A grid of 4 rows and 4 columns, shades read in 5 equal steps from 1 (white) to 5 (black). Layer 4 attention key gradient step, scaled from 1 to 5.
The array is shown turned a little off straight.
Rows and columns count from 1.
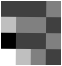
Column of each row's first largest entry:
1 4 1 4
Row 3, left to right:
5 4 4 3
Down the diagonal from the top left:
4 3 4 4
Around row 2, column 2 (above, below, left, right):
4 4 2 3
